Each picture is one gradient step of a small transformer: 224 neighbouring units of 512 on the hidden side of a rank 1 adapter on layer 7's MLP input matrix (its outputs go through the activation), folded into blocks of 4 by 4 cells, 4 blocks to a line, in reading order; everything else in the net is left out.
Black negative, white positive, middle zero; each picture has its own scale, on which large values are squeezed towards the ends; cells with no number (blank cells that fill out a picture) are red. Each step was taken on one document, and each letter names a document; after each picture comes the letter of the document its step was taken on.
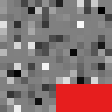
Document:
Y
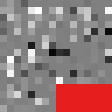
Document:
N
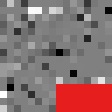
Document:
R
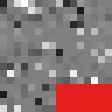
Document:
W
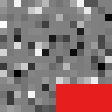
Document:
Y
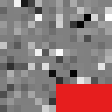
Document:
W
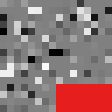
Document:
N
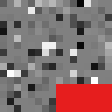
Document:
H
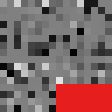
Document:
Y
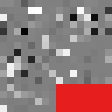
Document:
N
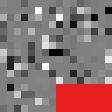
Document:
N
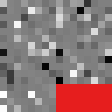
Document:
W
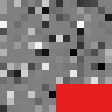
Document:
Y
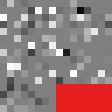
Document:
R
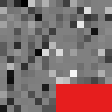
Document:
W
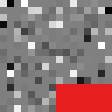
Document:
R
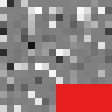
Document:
R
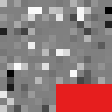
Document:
R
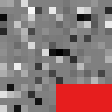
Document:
R
